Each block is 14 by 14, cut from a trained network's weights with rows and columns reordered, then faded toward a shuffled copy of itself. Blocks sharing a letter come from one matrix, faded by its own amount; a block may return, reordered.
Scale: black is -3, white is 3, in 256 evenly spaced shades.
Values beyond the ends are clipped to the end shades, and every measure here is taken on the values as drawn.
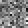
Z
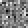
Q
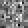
Q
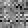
Z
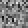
Q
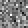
Q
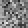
Q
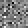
Q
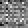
Z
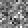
Q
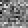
Z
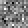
Z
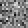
Q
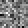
Q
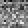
Z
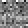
Z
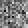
Q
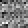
Z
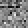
Z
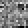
Z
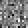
Q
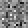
Q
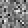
Q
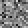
Q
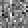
Q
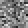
Q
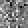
Q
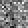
Q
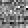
Z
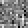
Q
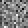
Q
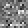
Z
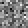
Q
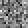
Q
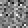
Q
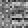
Z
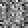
Q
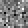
Q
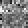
Z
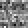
Z
